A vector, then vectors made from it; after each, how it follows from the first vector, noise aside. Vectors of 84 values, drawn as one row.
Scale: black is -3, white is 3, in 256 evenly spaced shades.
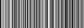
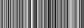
wrapped around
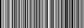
copied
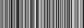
reversed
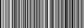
copied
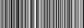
reversed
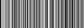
copied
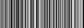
reversed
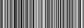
wrapped around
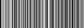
copied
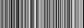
reversed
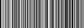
copied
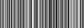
wrapped around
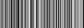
reversed
